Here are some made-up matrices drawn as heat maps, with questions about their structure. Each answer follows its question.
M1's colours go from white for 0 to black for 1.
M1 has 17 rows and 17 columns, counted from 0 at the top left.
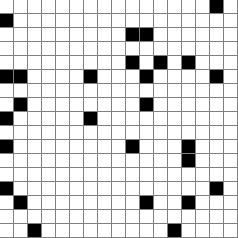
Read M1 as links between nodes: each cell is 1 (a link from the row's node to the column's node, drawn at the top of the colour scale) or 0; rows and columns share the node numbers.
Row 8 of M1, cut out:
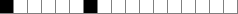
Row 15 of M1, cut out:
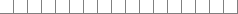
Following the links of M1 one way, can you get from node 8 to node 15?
yes
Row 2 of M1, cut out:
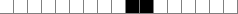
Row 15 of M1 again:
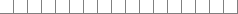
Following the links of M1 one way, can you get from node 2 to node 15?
yes
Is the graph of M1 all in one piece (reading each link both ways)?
no
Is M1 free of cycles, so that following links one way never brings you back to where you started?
yes
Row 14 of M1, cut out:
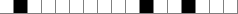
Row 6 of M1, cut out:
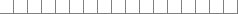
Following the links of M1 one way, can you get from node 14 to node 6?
no
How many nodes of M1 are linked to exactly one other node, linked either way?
1
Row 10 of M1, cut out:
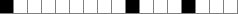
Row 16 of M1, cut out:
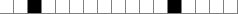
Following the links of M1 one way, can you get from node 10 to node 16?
no
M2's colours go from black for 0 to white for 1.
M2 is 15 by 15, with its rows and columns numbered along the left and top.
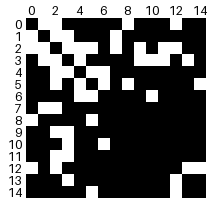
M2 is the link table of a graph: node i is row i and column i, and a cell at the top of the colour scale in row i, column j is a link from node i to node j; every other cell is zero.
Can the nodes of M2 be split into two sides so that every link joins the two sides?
no
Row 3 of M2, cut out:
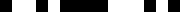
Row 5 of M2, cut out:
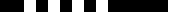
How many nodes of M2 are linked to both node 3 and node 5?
2
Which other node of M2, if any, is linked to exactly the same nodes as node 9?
node 11
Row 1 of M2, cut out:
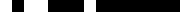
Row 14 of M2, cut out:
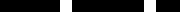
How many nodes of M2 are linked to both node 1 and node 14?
0
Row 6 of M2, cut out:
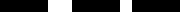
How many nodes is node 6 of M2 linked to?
3
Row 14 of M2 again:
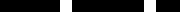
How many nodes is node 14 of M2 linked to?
2
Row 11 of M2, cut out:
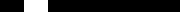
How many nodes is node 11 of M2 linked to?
2
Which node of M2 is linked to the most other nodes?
node 2
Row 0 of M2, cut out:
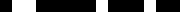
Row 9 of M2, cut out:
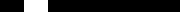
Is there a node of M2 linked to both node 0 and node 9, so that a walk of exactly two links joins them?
yes
